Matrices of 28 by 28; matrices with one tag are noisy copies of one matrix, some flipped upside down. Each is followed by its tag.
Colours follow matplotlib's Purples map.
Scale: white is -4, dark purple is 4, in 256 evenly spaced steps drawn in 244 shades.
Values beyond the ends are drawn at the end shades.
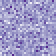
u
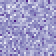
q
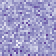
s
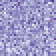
q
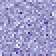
s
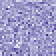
s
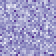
q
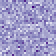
u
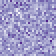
s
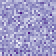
s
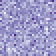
q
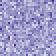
q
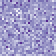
s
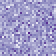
s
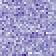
u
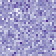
s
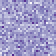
u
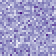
s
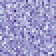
q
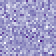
q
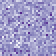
s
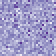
s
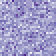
u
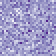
s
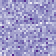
u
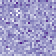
s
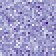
s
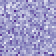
q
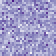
u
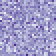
q
